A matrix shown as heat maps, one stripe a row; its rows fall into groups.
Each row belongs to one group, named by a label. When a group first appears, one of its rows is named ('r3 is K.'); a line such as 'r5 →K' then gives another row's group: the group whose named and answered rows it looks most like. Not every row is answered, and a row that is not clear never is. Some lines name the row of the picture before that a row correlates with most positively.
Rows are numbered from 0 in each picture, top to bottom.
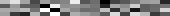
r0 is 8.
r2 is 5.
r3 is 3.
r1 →3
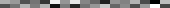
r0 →3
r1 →5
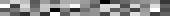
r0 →8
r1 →8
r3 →3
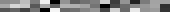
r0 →5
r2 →3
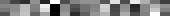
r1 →5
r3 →5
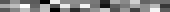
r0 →3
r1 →8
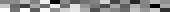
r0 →5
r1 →3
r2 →8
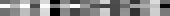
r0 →5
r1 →8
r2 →5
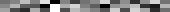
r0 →5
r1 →3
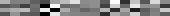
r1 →3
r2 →5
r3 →3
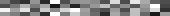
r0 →3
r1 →5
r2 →8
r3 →3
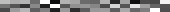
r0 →5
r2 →5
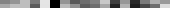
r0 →5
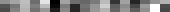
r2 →5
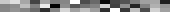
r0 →8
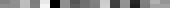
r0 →5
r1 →5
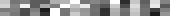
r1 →8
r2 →3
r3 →3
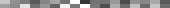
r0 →8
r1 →8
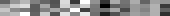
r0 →8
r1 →8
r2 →8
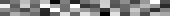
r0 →5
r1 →8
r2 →3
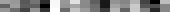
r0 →3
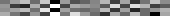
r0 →5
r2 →5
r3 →3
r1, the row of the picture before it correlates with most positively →2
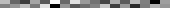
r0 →3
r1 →5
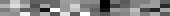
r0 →8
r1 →8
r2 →3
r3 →8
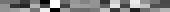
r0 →3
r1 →3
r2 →5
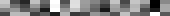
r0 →3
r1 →3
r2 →3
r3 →5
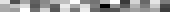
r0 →8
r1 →8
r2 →8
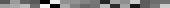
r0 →3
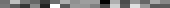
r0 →8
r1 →3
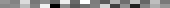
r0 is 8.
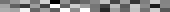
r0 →5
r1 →3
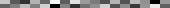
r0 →3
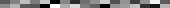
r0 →5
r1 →3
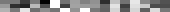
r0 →3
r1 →3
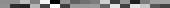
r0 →5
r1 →3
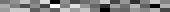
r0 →5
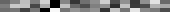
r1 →5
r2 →3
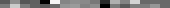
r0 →3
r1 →8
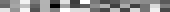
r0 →8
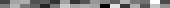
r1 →8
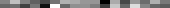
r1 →3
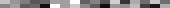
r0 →8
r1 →3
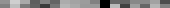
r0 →8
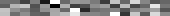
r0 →3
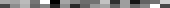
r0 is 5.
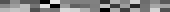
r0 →3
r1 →5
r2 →8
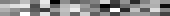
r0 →5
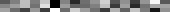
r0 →5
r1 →5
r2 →3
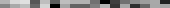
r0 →8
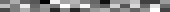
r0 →3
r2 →5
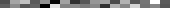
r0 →5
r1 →3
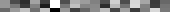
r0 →3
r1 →3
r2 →5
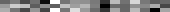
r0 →3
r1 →8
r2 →3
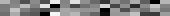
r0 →3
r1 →5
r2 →8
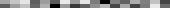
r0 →8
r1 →5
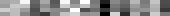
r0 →8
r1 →8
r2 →8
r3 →8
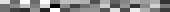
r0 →8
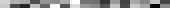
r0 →8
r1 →3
